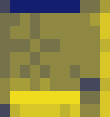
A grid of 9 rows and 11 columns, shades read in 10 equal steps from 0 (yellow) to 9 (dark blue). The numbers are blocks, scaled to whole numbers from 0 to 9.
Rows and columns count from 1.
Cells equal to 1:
11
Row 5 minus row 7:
1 1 1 1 1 0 0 0 -3 -3 -1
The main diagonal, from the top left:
7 5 4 4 4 4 4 0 4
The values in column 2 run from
0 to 9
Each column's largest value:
7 9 9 9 9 9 9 9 7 7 3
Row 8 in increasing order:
0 0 0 0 0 0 0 1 4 5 5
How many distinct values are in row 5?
3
